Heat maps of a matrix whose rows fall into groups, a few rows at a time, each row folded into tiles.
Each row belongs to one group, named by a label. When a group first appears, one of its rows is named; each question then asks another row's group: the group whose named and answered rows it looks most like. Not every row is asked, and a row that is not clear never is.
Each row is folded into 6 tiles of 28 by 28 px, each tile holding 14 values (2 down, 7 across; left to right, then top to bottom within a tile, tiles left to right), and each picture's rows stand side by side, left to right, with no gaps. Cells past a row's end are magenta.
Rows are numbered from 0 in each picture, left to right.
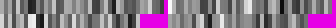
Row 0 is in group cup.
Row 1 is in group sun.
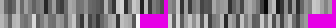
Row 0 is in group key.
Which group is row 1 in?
cup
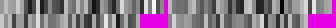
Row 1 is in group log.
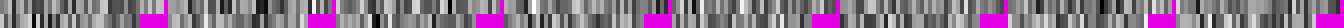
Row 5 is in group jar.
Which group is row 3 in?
jar
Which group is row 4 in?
cup
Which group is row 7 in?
jar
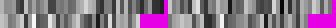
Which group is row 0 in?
jar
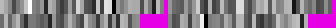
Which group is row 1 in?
key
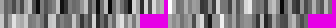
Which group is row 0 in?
key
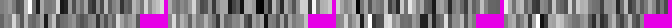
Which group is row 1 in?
log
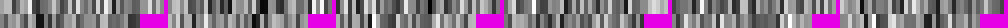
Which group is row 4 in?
key
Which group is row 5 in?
sun
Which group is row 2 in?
cup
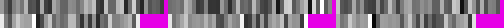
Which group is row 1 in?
key
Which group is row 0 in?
key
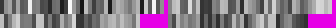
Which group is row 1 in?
log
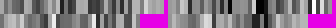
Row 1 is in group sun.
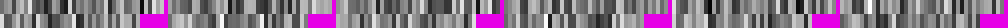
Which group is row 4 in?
key
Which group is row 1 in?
log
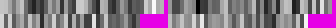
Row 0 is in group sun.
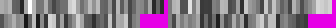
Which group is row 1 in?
log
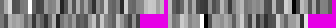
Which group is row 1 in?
key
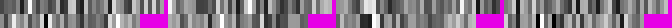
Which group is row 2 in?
jar
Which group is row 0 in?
key
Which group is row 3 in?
cup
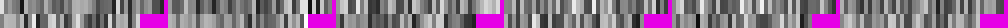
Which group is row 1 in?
key
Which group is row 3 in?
cup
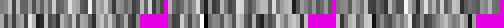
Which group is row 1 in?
key
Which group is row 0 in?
cup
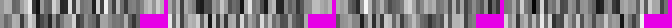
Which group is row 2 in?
jar
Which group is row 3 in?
cup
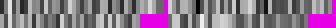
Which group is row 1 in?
sun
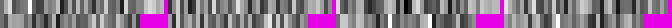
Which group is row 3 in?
sun
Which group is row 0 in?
log
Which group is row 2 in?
log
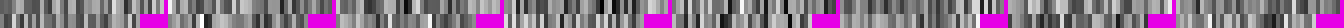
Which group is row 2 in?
log
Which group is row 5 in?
key
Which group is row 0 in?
key
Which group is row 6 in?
log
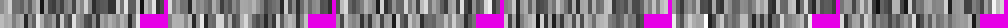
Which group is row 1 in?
jar
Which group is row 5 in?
key
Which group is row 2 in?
jar
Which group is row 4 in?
key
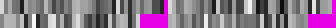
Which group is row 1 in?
sun
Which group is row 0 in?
jar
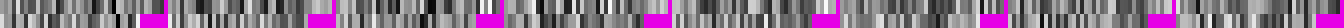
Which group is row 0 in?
cup
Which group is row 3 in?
log
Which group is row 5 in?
jar
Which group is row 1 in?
cup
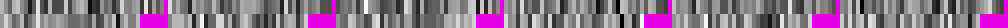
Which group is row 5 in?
cup
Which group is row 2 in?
key
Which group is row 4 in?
jar
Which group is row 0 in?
sun
